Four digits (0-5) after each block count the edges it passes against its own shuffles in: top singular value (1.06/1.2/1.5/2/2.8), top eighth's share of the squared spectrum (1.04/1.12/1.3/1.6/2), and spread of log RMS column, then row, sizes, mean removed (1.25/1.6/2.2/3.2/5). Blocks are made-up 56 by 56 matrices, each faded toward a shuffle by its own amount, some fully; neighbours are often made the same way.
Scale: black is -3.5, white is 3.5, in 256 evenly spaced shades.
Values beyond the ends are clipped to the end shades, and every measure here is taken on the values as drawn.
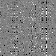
4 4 2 1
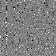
3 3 1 0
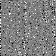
2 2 2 0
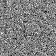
2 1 0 0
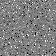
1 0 0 0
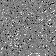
1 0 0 0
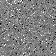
0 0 0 0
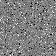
0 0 0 0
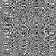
4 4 3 2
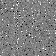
2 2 0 0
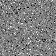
0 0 0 0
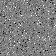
1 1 0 0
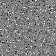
1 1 0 0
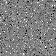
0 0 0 0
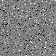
0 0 0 0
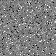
0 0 0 0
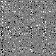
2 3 2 2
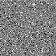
3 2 1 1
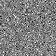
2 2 0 0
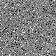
2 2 0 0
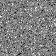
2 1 0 0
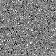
2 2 0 0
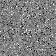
1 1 0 0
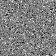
1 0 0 0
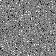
1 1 0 0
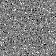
2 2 0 1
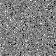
1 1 0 1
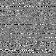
2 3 0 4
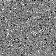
0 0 0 1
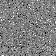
0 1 0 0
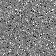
1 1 0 0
